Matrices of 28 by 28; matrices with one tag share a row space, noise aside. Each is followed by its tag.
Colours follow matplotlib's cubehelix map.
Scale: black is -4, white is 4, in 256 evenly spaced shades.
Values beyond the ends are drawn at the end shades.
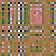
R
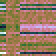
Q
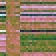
Q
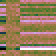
Q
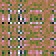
R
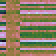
Q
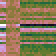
Q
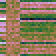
Q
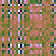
R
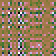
R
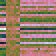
Q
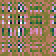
R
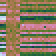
Q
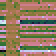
Q
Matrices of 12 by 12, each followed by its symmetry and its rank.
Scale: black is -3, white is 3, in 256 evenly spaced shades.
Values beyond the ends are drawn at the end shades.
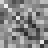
symmetric, full rank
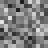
antisymmetric, full rank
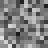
neither, full rank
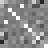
symmetric, full rank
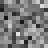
neither, full rank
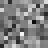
antisymmetric, full rank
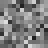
antisymmetric, full rank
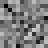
symmetric, full rank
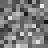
neither, full rank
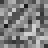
symmetric, full rank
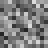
antisymmetric, full rank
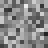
neither, full rank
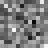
neither, full rank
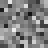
antisymmetric, full rank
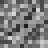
symmetric, full rank
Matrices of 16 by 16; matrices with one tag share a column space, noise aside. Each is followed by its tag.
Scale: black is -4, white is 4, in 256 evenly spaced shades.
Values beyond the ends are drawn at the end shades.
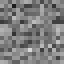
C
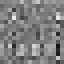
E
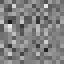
C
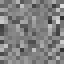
C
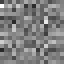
C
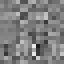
E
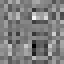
E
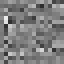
C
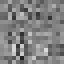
E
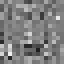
E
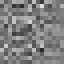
C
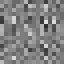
C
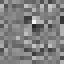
C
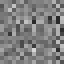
C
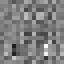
E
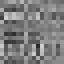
E
